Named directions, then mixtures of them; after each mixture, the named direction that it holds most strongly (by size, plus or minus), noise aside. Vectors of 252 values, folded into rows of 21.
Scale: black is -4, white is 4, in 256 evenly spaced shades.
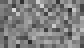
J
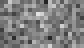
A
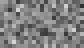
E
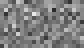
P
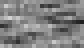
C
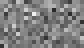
P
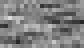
C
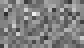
P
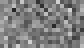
J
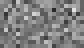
P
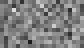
J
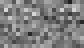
P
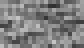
C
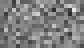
J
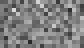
J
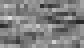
C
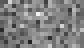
A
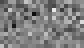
P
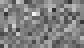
P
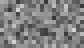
E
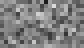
E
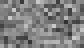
J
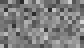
P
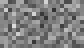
P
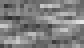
C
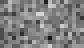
A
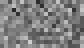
J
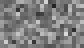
E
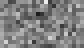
A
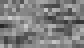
C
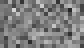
J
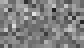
P
